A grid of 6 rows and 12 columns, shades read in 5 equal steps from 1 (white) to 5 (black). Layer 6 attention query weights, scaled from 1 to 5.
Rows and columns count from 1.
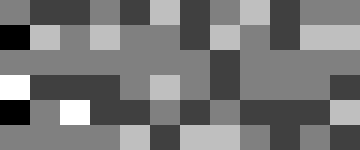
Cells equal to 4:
22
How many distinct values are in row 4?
4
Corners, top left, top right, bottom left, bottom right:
3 3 3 4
